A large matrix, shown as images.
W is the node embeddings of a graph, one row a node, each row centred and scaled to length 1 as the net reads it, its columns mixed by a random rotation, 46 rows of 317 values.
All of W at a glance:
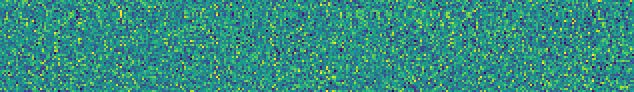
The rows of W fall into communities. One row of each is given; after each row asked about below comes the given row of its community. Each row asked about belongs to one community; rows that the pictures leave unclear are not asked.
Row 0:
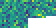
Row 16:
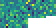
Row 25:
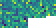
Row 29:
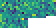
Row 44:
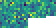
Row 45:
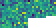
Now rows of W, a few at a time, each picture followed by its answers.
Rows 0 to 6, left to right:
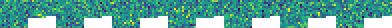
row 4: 29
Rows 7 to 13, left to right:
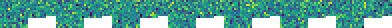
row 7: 45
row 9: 0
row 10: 29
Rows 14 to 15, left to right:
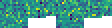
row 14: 29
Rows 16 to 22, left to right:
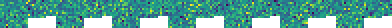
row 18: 44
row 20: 45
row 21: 16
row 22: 45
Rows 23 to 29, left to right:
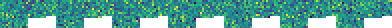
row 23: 16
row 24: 25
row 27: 29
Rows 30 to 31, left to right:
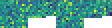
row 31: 44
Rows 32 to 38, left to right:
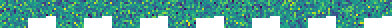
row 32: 29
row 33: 45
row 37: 44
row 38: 45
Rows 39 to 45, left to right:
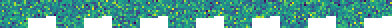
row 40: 25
